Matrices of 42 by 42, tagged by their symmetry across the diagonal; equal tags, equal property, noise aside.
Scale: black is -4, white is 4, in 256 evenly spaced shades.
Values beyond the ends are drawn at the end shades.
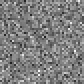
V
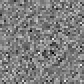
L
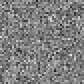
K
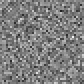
L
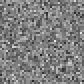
K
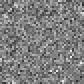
L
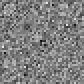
L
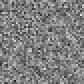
K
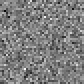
V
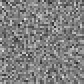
K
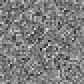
L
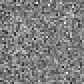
V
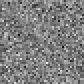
K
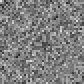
L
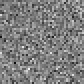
V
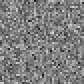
V
